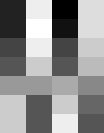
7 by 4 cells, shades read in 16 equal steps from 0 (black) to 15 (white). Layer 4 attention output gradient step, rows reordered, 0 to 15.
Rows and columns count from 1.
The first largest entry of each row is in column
2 2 2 2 3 1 3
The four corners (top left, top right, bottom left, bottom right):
2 13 12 5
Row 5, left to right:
9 9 10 8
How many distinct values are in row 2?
4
